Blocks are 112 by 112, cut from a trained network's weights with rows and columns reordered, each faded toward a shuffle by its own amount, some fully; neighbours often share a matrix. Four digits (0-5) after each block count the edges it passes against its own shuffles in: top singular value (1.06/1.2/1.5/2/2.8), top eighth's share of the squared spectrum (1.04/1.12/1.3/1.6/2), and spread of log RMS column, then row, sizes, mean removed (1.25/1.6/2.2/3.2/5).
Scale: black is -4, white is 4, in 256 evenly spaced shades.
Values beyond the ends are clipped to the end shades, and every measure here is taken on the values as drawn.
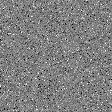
1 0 0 0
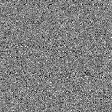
3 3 0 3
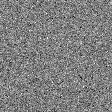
0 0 0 0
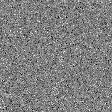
2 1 0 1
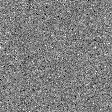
0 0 0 0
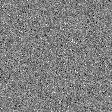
0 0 0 0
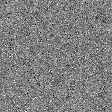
0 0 0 0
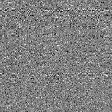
4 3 0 3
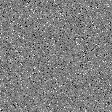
0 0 0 0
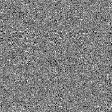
3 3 2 2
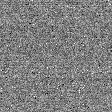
2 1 0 0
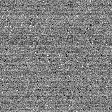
3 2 1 0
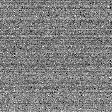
4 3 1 1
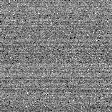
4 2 1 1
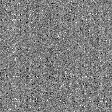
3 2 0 2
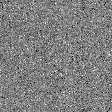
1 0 0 0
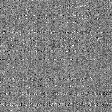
3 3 1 3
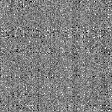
3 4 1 3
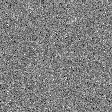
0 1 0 0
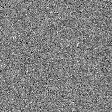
1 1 0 1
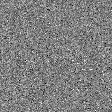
1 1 0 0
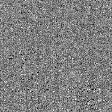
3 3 1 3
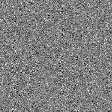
3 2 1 0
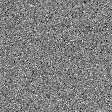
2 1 0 0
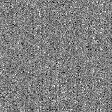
2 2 0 2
